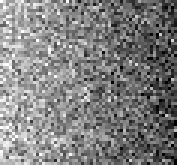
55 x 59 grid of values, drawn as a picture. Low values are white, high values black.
Histogram: bell-shaped. Slope: up to the right. Odd rows or columns: none. Average level on the scale: 50%. Stripes: none.
